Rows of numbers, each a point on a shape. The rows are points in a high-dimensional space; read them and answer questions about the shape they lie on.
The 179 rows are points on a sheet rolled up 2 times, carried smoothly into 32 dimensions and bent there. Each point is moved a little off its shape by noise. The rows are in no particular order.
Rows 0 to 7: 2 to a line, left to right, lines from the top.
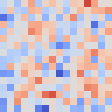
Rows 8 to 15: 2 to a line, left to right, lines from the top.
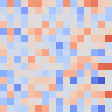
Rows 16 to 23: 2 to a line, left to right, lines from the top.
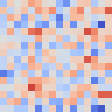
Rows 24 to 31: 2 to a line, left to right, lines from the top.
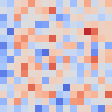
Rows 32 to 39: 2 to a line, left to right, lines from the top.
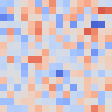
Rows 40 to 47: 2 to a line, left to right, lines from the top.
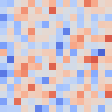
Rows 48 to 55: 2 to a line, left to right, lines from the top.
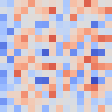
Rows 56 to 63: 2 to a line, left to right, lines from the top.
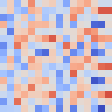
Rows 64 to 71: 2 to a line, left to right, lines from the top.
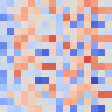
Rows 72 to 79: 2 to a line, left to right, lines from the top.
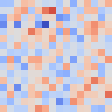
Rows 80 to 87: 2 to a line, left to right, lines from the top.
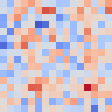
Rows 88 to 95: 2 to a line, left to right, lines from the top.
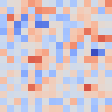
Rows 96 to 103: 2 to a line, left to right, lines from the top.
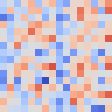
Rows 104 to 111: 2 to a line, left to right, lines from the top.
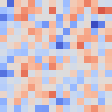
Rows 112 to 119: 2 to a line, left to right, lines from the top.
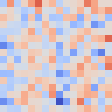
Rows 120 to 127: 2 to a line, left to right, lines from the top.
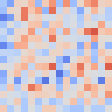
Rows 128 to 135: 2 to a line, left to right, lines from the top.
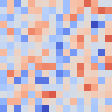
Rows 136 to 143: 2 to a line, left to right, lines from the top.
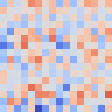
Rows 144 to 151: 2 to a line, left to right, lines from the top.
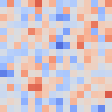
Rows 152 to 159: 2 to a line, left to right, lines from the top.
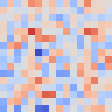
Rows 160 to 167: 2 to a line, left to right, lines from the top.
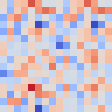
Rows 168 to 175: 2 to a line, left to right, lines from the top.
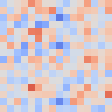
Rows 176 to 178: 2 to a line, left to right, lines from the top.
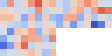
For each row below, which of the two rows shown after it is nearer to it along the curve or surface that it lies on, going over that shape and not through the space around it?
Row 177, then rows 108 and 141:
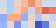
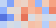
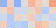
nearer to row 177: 108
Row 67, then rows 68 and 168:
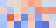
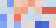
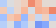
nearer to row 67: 68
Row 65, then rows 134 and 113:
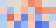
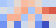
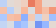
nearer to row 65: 134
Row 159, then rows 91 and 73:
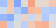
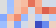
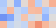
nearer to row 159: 73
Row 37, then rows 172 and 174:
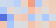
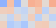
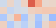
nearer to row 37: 172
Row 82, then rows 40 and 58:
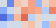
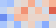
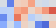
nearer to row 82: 58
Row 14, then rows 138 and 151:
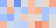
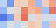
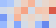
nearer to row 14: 138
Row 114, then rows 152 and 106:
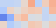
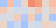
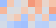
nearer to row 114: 152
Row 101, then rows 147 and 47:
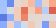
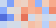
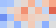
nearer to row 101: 147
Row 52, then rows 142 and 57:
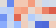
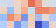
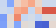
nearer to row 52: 57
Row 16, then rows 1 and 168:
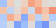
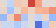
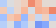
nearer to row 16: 168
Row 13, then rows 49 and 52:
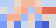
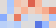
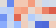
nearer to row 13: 52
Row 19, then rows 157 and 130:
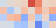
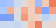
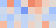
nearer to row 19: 130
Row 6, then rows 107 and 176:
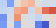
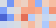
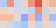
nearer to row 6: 107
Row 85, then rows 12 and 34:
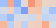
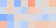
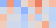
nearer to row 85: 34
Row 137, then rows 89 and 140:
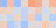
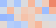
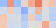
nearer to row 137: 89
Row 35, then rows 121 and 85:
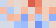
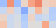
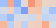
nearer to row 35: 121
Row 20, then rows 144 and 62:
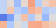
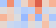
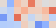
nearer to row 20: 144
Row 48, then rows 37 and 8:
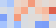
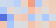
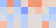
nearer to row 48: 37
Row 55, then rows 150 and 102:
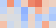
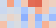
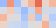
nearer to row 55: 150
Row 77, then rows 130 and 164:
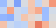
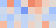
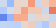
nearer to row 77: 130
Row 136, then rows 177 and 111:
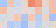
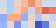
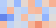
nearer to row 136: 111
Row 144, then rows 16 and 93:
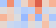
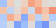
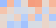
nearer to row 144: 16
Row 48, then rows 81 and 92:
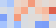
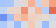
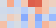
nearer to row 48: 81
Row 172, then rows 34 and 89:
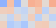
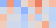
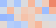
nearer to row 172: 89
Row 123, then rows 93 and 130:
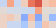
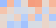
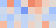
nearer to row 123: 130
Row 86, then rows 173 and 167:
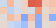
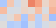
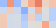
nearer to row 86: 167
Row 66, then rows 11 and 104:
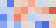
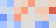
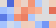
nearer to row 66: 104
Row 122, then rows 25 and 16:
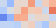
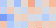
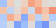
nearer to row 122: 25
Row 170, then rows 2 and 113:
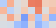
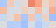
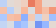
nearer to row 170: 113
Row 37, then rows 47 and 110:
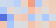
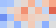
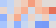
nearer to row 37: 47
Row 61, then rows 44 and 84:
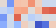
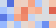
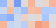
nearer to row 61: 44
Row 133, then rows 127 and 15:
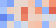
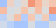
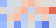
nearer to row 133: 15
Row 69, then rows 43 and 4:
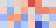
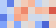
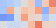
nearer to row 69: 43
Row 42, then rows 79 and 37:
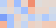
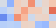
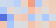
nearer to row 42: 37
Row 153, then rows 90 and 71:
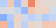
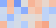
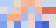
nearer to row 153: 90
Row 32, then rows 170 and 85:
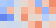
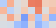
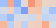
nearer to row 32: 85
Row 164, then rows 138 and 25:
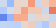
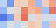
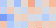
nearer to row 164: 25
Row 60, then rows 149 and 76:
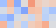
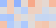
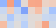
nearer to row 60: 76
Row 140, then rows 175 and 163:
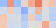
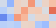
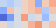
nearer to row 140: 163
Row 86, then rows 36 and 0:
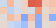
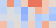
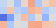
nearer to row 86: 36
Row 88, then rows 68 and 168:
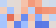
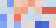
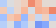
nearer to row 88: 68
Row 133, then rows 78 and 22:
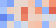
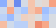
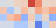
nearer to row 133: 78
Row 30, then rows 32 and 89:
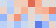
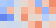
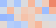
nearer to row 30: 89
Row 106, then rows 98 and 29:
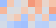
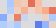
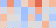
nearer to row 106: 98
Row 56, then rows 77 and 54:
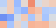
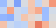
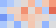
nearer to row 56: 77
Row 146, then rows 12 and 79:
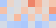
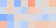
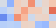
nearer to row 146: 12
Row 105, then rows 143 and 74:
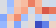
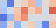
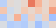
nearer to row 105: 143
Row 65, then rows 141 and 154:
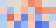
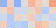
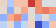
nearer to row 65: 154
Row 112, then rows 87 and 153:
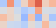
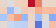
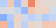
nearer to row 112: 87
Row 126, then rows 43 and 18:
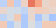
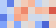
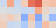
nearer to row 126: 18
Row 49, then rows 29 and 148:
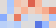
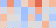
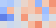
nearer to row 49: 29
